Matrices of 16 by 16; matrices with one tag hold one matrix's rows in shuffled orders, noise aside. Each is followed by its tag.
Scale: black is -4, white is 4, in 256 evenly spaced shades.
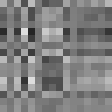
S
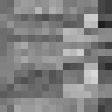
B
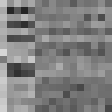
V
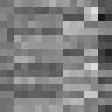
B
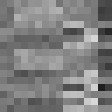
B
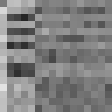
V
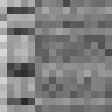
V
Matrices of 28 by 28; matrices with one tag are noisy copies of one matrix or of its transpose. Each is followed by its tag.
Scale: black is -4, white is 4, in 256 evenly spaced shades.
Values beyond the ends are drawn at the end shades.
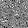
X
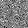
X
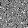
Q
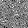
X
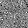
X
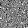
Q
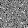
Q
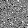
Q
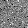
Q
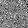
X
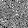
X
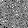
X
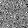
X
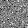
Q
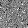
Q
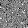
Q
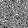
X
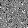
Q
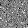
Q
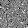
Q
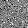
Q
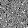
Q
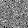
X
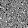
Q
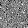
Q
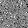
X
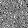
X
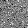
Q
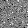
Q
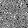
X
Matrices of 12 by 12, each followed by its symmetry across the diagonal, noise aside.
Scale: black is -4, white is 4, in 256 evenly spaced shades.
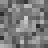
neither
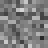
neither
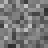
symmetric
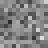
neither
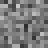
neither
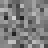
neither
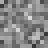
symmetric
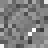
symmetric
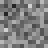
symmetric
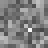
symmetric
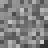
symmetric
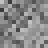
symmetric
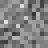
symmetric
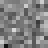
neither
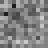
symmetric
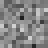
neither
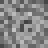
symmetric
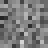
neither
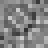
symmetric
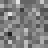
neither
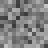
symmetric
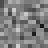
neither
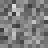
neither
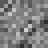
symmetric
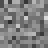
neither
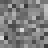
neither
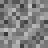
symmetric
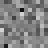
neither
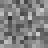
neither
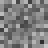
symmetric
